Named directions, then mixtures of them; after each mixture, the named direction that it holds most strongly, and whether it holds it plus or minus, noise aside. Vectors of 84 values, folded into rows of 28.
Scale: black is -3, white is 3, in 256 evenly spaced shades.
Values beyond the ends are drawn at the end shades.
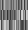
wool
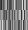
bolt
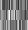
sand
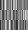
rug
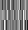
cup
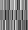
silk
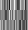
silk, plus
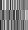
rug, plus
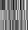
cup, plus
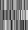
rug, plus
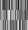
sand, plus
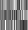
silk, plus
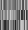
wool, minus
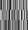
bolt, plus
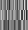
wool, minus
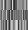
rug, minus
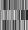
wool, minus
